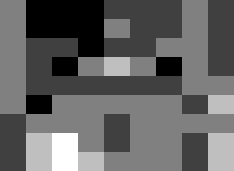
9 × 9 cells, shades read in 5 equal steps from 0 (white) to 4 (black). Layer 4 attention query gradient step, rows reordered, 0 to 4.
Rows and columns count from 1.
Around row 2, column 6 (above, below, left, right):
3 3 2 3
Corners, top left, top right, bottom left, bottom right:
2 3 3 1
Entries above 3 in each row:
3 3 1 2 0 1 0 0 0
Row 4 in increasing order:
1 2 2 2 2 3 3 4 4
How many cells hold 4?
10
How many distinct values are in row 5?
2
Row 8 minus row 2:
1 -3 -4 -2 1 -1 -1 1 -2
